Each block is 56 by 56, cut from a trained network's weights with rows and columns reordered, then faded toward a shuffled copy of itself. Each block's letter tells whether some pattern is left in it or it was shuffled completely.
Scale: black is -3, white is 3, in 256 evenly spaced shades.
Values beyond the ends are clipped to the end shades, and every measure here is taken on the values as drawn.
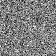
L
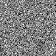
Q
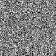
Q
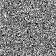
L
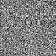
Q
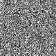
Q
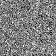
L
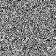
Q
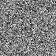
L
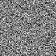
Q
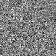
Q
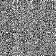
Q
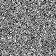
L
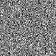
Q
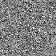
Q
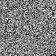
Q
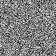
L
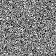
L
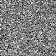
Q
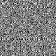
Q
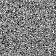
L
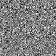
Q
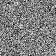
L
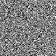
Q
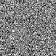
Q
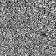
Q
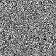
Q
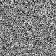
Q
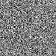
Q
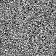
L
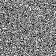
L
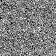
L
